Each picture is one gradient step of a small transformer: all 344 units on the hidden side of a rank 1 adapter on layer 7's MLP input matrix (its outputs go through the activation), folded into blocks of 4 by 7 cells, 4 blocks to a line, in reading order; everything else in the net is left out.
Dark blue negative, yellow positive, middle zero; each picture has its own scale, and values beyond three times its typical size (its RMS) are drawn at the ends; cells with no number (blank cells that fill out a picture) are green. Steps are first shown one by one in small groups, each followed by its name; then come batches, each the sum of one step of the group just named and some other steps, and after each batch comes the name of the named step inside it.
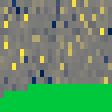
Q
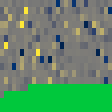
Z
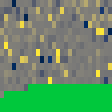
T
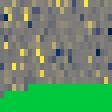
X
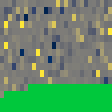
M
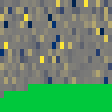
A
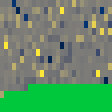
Z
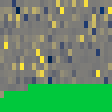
X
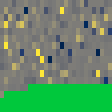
Z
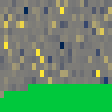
M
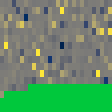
M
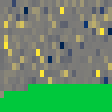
T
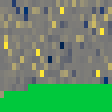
T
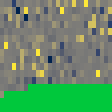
X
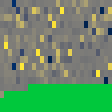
T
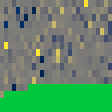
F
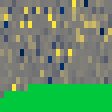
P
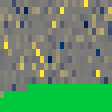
F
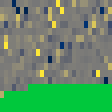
F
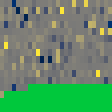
F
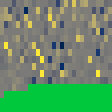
P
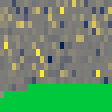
P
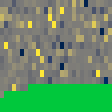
P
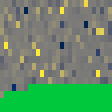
F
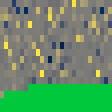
P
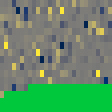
F
